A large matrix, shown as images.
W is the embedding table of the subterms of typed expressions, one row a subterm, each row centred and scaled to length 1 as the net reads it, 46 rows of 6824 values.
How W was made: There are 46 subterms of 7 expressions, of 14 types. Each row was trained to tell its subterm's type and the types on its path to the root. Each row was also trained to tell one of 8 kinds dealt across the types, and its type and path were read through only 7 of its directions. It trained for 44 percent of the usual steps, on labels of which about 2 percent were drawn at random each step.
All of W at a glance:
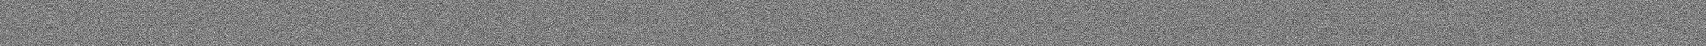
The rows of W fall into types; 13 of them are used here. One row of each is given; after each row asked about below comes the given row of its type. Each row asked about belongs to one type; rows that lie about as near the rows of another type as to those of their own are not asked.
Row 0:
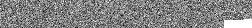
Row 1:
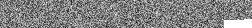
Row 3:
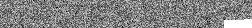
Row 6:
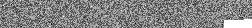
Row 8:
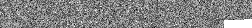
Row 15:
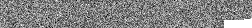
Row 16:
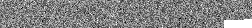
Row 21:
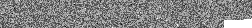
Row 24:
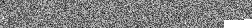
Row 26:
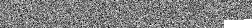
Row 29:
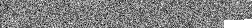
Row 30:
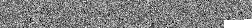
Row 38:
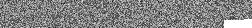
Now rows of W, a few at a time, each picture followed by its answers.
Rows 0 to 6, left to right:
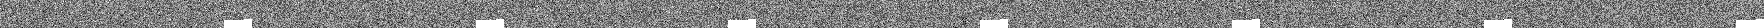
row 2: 30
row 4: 21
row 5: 30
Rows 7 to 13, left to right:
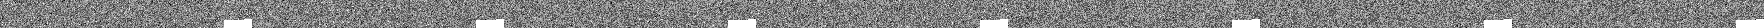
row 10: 6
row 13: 3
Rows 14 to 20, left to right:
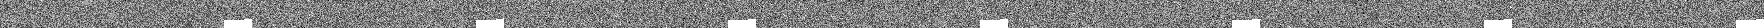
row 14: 29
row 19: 38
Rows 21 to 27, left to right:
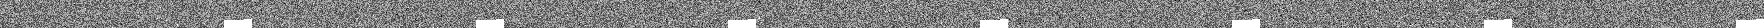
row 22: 3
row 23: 26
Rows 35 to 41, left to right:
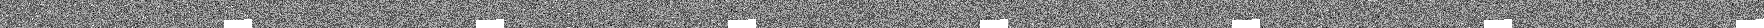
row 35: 24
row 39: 6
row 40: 8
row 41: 21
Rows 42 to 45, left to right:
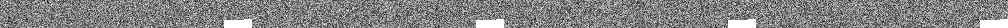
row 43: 3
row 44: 6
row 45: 30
